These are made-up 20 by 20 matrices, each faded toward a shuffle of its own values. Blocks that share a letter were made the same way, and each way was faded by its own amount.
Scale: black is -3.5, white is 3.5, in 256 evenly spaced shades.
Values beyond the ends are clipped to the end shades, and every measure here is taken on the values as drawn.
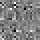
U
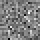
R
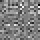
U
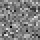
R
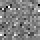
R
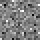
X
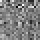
U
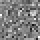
X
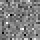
R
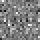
X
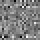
U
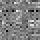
U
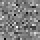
X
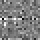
U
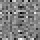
U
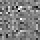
U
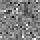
R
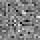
X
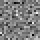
R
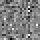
X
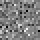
X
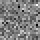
R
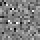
R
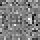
X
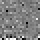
U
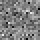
R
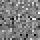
R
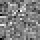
X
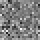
X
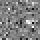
U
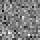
R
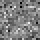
R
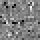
R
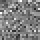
R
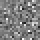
X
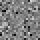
X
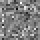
R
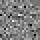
X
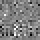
U
